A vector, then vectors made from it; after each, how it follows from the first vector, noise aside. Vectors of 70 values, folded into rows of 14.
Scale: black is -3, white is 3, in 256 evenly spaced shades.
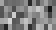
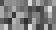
negated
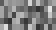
negated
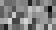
copied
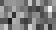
negated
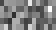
negated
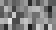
copied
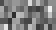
negated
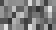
negated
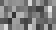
negated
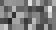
negated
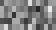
negated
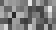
negated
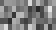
negated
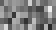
negated
